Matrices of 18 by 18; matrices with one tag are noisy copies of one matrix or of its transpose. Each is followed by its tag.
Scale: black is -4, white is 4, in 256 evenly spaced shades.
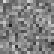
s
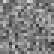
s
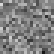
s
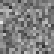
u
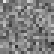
s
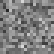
u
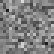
u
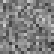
s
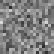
u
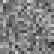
s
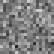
s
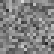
u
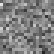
s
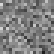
s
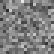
u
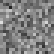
u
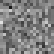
u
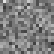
s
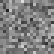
u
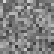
s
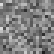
s
